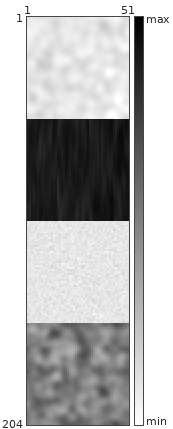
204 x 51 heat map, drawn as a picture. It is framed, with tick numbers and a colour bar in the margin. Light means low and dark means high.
The table splits into 4 rows of 1 panel. Panel 1,1: very low, blotchy, faint in contrast. Panel 2,1: very high, streaked downward, faint in contrast. Panel 3,1: very low, fine-grained, faint in contrast. Panel 4,1: middling, blotchy.
